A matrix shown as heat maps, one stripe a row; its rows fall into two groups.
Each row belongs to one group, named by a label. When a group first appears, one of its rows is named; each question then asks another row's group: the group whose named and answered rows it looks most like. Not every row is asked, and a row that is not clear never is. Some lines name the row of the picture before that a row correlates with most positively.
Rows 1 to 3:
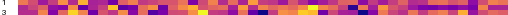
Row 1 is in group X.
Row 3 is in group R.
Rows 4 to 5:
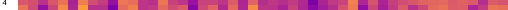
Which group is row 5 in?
X
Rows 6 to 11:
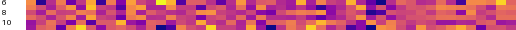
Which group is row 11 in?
R
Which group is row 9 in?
X
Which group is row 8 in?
R
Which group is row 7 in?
X
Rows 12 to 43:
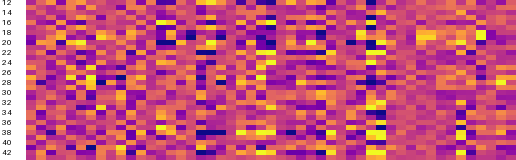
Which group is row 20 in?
R
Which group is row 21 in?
R
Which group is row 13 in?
X
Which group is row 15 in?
R
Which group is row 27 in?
X
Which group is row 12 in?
R
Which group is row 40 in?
R
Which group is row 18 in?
X
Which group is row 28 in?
R
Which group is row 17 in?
R
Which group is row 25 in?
X
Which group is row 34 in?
R
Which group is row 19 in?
X
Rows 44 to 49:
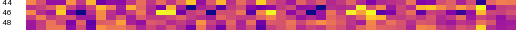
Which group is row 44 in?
X
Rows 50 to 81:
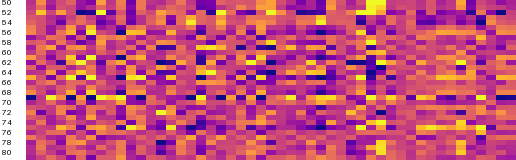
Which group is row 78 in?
R
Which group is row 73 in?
X
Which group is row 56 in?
X
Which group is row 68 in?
X
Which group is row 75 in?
X
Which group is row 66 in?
R
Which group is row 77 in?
X
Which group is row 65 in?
X
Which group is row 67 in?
X
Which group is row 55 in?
X
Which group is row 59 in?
R
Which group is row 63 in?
R
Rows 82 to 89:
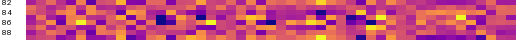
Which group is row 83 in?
X
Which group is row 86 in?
R
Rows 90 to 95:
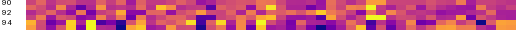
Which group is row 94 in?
X
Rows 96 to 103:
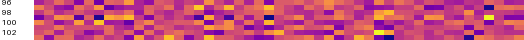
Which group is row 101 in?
R
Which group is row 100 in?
X
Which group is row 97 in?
X
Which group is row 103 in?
R
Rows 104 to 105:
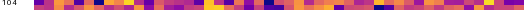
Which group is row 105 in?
R
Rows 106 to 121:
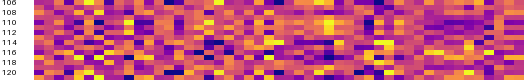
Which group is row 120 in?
R
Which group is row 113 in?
X
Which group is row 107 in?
R
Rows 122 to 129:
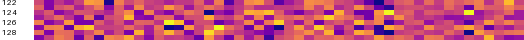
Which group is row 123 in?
R
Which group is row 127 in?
R
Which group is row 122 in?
R
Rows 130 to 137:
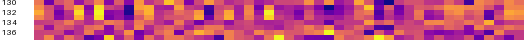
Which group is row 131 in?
X
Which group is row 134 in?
X
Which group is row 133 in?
X
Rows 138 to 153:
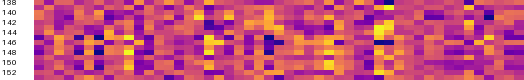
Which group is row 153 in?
R
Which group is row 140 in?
X
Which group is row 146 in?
R
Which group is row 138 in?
R
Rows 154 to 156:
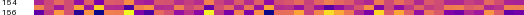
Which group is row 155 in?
X
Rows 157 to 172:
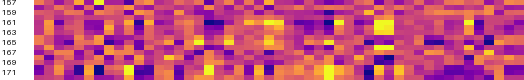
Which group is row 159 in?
X
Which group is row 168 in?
R
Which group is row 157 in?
X
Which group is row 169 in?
R
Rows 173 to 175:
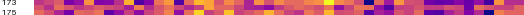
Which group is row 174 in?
R
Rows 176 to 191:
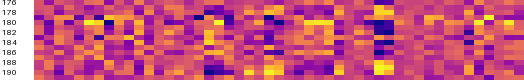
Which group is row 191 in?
X
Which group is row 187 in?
X
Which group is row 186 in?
R
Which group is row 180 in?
R
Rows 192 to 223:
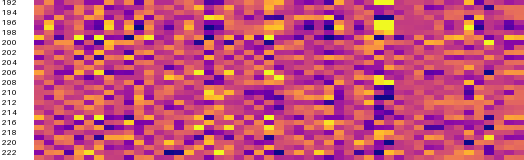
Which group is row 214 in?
R
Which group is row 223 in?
X
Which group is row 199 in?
X
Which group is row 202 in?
X
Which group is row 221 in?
X
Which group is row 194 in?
X
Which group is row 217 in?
X
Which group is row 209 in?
R
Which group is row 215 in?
X
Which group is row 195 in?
R
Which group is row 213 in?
R
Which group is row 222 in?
R
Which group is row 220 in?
R
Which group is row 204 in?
X
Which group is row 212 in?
X
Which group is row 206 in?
X
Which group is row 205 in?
R
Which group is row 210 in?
R
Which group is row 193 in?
X
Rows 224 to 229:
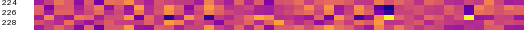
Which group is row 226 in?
R
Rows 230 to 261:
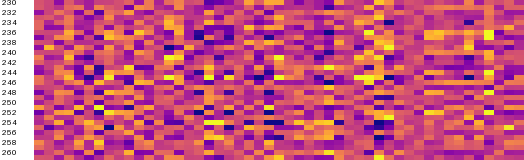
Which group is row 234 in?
R
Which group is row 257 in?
R
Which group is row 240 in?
X
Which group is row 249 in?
R
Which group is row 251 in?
X
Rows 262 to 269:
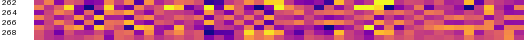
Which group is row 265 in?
X
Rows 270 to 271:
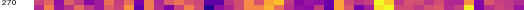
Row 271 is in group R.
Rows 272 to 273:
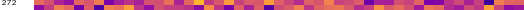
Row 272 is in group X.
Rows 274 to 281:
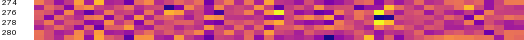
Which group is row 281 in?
X
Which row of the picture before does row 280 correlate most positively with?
272
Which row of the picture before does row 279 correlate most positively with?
273
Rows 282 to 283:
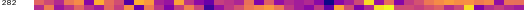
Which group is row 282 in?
X
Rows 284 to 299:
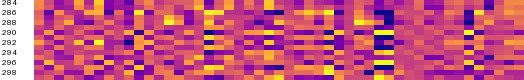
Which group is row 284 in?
X
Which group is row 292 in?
X
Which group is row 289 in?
R
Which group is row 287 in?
R
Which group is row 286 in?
R
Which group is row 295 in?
X
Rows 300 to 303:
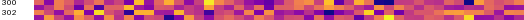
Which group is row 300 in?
R
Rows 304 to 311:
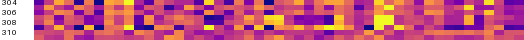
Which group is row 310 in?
X
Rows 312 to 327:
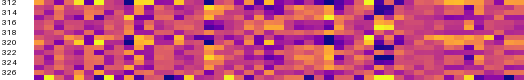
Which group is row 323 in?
R
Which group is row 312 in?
X
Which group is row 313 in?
R
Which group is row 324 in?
R
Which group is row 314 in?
R
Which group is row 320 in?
X
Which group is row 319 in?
X
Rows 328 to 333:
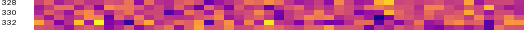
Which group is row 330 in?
R
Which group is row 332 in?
X
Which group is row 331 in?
R
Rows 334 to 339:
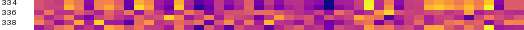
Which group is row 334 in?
X
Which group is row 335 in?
X
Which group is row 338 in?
X
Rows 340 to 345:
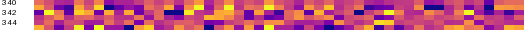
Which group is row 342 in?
R
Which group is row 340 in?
X
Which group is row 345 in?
X
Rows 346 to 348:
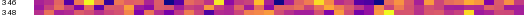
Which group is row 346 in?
R
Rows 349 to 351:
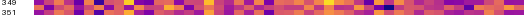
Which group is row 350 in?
R
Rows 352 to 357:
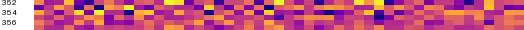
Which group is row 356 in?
X
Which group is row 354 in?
X
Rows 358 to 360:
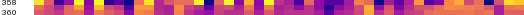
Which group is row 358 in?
X
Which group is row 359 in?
X
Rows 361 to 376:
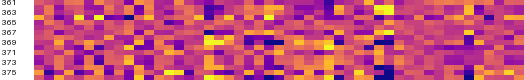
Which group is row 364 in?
X
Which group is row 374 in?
R
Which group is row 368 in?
R
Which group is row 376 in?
R
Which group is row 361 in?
X
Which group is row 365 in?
R
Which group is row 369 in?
R
